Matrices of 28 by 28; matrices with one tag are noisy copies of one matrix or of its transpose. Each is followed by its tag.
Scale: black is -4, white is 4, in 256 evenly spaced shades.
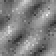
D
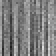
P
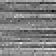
P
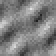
D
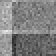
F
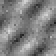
D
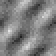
D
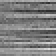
P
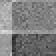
F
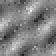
D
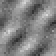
D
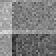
F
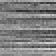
P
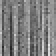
P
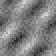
D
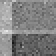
F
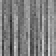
P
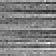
P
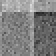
F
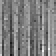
P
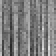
P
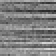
P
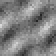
D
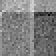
F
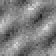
D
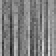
P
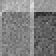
F
